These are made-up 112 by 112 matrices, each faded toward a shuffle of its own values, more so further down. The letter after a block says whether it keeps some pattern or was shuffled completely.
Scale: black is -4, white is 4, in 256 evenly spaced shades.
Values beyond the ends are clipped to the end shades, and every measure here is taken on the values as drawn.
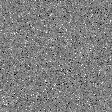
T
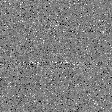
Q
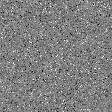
T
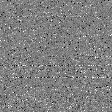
Q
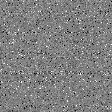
Q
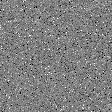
T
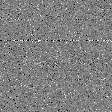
Q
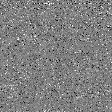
Q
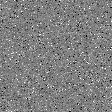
T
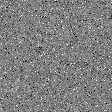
T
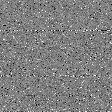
Q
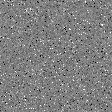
T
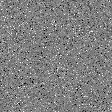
T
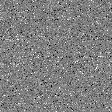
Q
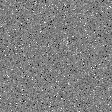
T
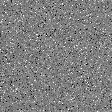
T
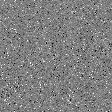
T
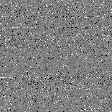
Q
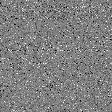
Q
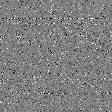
Q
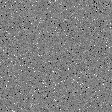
T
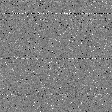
Q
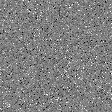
T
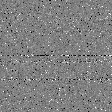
Q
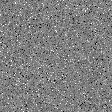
T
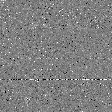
Q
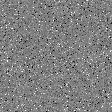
T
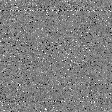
Q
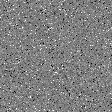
T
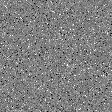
T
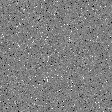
T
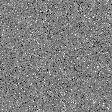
T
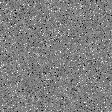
T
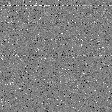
Q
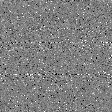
Q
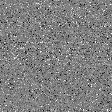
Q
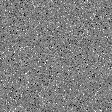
T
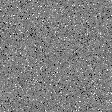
T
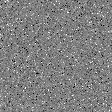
T
